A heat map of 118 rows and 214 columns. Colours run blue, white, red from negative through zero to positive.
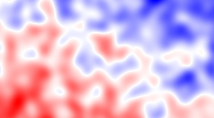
The field climbs toward the bottom left. The texture varies smoothly and slowly. The bottom left is the ninth with the highest average. Overall the values sit about 50% of the way up the scale. Neither half mirrors the other. The histogram is bell-shaped.
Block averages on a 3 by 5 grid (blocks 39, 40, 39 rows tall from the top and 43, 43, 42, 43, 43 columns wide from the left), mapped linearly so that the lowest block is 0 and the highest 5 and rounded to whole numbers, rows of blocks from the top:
22100 / 33321 / 54422
